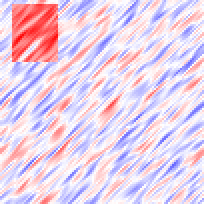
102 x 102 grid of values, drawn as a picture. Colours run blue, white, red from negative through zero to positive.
Odd patch: higher, in the top left. Ninth with the highest average: top left. Grain: diagonal, up to the right.
